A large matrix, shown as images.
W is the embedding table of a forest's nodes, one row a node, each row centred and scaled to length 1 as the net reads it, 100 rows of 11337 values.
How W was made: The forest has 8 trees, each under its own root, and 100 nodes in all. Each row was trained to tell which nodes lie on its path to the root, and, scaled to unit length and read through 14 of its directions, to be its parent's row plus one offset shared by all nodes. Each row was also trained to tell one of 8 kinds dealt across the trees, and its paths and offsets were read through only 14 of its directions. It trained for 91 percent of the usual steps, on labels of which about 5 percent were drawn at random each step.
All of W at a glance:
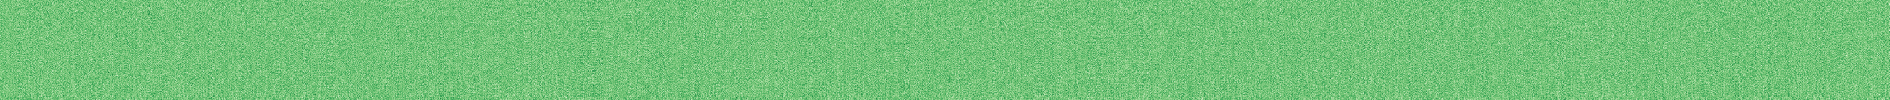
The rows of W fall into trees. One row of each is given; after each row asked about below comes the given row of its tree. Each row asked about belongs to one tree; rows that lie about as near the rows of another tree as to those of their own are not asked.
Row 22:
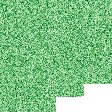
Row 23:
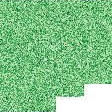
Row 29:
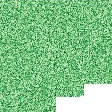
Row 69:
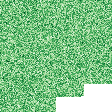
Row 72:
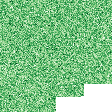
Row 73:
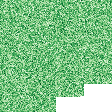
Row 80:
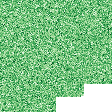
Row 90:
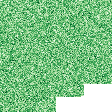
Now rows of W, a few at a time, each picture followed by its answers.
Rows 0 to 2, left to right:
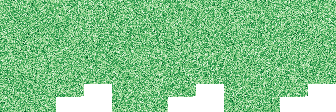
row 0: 29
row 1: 69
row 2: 90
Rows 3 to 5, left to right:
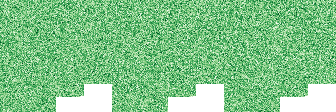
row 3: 90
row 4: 22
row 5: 80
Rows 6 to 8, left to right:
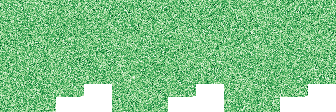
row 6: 29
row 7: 72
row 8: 73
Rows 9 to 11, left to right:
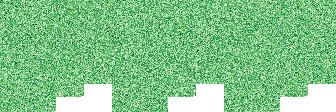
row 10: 90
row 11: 29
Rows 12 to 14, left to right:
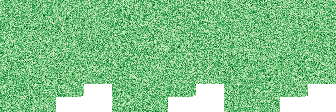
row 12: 80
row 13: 80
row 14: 22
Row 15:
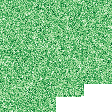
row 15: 73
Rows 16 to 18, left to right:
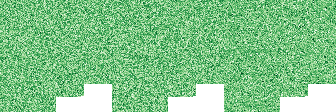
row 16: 80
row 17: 73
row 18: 72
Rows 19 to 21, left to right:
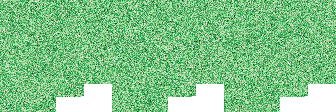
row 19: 72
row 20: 23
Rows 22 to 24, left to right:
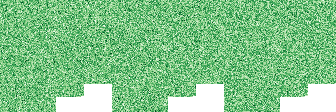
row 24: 80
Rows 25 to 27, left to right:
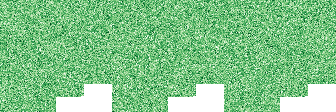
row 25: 23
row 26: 73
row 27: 72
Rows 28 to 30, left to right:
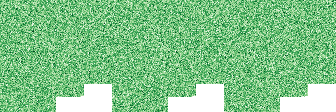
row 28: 29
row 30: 80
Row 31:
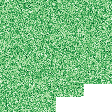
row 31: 72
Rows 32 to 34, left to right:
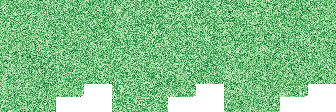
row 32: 73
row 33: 90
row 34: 73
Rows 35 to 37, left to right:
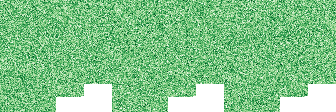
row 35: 29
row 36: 90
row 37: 23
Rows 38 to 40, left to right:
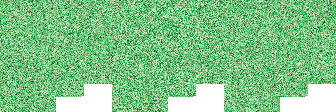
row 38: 80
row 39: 23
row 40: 72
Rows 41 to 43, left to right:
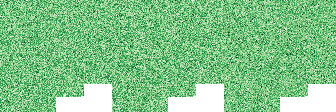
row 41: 90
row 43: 73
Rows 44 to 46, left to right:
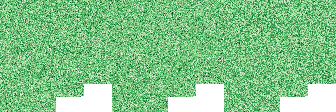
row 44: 72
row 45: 80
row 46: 29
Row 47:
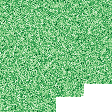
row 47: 80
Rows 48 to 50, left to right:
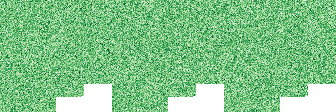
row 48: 80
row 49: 72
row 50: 90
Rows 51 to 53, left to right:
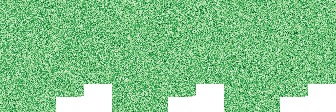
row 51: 22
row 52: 90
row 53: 80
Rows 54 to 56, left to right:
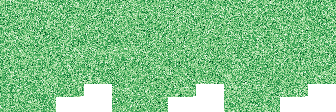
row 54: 69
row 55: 90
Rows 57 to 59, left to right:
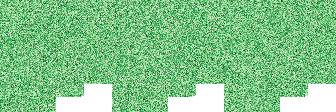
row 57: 90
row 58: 22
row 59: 90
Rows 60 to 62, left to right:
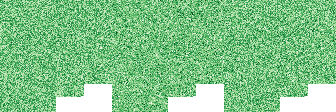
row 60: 73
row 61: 72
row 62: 23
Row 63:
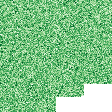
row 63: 90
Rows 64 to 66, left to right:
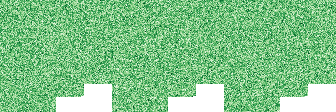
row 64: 69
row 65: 73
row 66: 80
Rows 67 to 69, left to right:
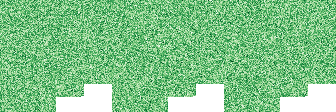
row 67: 73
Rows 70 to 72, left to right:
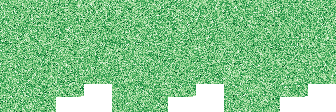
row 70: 29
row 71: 90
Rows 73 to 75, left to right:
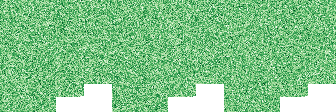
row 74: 69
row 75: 80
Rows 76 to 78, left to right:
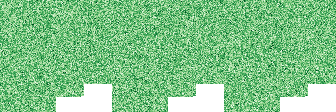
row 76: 90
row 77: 73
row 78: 72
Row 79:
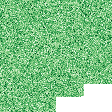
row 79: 69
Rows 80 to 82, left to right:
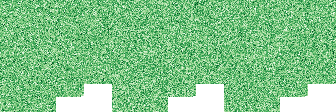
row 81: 73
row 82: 80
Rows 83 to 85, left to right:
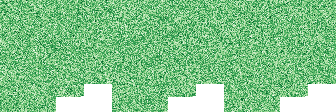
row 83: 72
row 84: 23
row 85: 29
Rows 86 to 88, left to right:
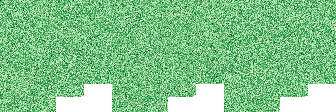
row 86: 73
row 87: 29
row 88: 23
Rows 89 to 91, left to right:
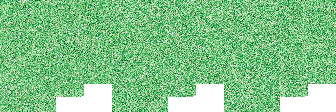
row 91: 73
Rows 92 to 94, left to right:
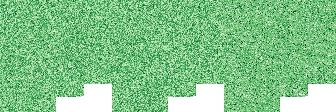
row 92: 22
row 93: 23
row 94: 73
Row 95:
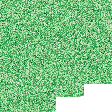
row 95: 23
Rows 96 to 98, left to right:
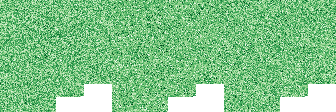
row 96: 23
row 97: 72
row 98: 72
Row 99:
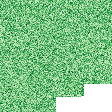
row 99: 72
